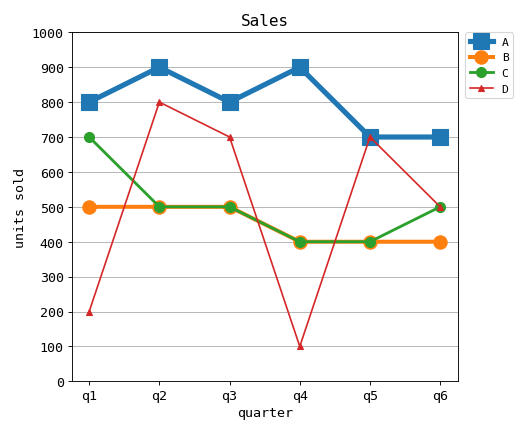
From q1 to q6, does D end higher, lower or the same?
higher
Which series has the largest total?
A
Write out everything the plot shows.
Title: Sales
x-axis: quarter, ticks q1 q2 q3 q4 q5 q6
y-axis: units sold, ticks 0 100 200 300 400 500 600 700 800 900 1000
Legend: A, B, C, D
Values:
A: 800 900 800 900 700 700
B: 500 500 500 400 400 400
C: 700 500 500 400 400 500
D: 200 800 700 100 700 500
